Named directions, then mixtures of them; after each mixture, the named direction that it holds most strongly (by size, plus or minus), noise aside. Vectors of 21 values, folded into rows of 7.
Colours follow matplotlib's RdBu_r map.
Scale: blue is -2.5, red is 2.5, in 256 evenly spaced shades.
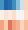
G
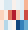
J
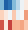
G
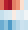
G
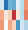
J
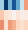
G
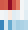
G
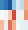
G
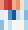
G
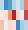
J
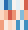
J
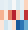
J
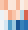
J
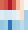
G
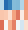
G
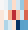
J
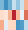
J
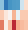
G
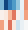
G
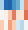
G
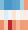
G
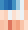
G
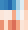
G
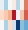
J
